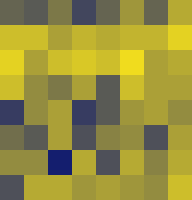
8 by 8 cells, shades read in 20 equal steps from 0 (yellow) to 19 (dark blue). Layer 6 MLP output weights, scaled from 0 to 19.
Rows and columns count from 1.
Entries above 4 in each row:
8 2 3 6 8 8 8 7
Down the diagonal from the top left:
12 3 3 6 13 8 9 3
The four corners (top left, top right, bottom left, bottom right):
12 5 14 3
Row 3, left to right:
1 6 3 2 3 0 6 5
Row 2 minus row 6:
-8 -10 0 -10 -4 -4 -10 -5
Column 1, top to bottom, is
12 3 1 3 16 11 8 14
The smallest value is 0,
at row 3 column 6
